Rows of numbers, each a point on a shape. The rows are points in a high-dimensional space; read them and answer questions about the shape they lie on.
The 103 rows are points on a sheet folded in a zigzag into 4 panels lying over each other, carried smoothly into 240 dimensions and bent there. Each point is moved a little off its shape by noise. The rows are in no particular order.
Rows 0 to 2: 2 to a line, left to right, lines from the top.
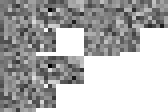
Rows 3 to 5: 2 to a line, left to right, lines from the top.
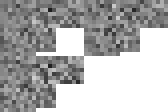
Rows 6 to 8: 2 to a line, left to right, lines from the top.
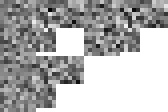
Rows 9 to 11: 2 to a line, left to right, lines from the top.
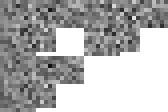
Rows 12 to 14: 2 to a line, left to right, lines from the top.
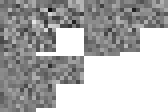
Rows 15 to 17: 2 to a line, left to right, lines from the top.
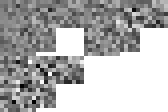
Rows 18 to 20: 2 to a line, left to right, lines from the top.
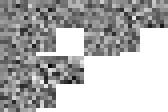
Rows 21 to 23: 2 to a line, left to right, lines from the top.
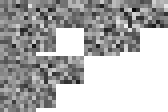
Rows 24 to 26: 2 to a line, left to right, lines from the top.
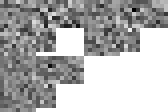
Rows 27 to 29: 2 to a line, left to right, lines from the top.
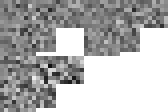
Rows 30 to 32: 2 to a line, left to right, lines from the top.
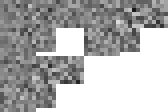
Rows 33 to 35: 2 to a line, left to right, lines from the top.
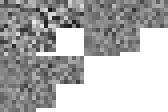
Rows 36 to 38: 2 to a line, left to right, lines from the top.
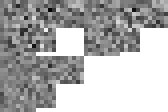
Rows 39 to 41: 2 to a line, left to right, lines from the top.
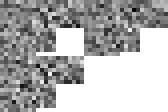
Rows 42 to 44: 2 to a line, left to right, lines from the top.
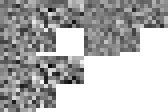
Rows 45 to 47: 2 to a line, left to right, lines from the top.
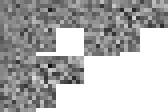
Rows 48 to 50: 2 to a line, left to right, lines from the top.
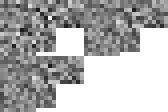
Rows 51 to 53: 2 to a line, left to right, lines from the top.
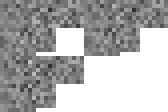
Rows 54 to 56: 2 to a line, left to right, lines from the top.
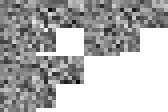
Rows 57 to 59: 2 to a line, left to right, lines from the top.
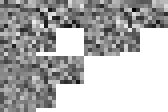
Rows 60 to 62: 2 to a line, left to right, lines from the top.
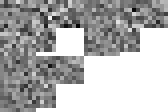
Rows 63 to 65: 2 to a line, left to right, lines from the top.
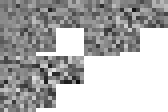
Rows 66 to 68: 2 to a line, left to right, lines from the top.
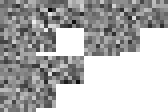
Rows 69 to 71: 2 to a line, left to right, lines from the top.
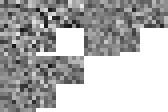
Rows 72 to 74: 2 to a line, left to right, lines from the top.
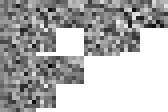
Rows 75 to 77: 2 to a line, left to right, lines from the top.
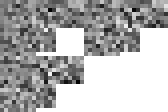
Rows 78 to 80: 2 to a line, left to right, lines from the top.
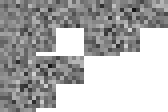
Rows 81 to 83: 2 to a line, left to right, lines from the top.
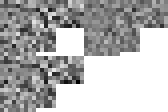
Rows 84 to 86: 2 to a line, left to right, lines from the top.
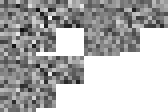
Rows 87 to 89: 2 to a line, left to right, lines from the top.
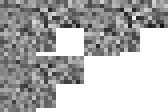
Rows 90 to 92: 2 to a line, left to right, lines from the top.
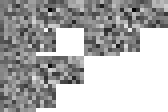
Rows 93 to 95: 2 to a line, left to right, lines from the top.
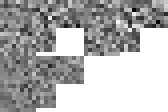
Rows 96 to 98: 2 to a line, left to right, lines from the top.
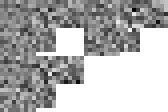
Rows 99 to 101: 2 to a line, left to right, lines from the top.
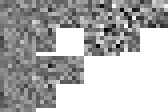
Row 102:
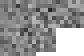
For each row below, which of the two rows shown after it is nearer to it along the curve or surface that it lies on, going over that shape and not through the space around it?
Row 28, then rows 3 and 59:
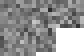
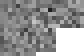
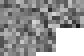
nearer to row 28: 59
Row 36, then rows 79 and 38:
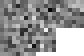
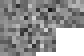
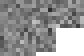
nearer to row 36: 79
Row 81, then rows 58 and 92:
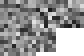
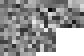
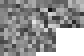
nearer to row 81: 92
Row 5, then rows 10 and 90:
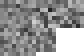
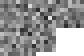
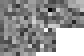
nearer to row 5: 10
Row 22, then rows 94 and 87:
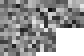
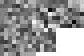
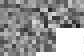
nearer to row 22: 94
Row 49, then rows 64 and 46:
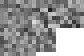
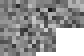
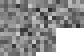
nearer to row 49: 46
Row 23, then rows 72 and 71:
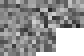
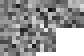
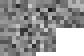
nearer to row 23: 71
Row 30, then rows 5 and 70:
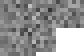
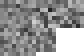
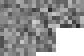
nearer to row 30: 70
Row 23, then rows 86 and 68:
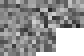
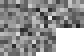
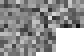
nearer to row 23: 86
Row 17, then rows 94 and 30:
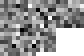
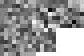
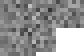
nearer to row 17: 94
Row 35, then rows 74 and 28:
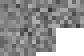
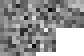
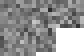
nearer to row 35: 28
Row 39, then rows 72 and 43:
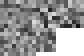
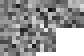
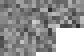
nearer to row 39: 43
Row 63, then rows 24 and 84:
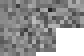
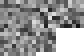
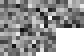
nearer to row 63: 24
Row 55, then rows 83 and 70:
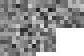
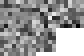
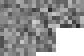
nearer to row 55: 83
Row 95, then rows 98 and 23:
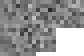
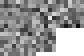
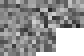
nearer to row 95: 23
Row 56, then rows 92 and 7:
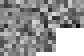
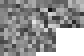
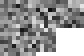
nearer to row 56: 92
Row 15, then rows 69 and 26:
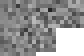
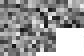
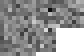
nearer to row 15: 26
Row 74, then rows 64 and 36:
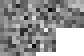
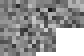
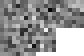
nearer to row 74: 36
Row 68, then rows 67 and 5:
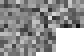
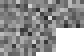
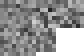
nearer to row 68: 67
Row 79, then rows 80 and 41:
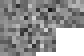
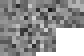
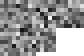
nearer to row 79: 80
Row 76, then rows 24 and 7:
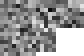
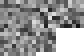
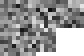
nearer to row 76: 7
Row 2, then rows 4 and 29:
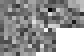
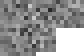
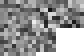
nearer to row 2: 29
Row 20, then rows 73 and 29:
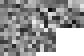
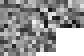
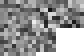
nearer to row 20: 73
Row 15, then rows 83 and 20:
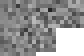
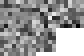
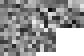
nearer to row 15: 83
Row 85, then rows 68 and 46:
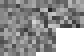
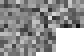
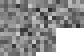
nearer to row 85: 46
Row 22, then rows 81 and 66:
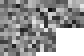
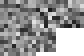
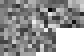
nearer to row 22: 66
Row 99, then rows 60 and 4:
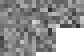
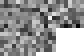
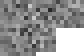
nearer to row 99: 60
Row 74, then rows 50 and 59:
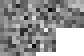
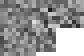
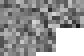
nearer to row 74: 50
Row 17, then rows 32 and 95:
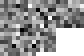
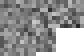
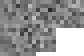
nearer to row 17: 95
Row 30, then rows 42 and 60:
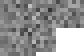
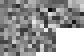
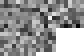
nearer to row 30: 60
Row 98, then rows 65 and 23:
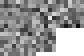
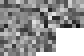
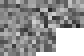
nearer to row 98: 65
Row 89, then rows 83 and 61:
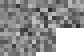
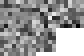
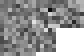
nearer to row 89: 83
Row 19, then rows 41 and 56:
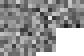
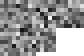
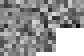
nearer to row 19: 56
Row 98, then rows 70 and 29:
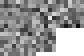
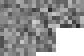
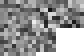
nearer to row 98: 70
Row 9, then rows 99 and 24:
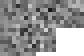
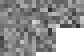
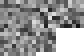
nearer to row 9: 24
